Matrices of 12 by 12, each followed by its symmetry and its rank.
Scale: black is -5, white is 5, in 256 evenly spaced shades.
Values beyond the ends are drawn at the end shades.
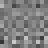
neither, rank two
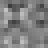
antisymmetric, rank two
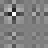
symmetric, rank one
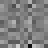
neither, rank two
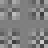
symmetric, rank one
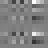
neither, rank one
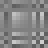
symmetric, rank one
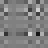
neither, rank one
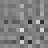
antisymmetric, rank two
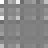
symmetric, rank one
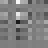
neither, rank one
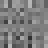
neither, rank two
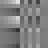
neither, rank one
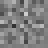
antisymmetric, rank two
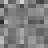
antisymmetric, rank two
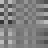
neither, rank one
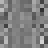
neither, rank two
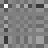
symmetric, rank one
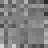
antisymmetric, rank two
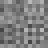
antisymmetric, rank two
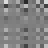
neither, rank one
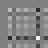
symmetric, rank one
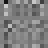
neither, rank two
